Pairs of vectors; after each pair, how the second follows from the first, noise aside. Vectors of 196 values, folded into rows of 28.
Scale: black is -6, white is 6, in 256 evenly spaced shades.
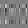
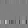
partly zeroed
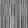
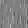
partly zeroed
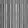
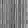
wrapped around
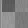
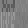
partly zeroed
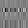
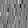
shuffled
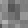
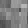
wrapped around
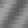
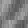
wrapped around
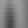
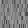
shuffled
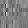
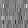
shuffled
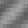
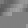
partly zeroed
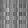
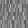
shuffled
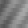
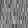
shuffled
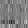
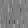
partly zeroed
